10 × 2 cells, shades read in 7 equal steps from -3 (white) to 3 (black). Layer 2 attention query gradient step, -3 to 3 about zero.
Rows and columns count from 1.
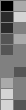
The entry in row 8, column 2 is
0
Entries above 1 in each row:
1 1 1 0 0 0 0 0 0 0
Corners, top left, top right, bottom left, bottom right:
3 -1 -2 1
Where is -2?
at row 2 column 2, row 9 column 1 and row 10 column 1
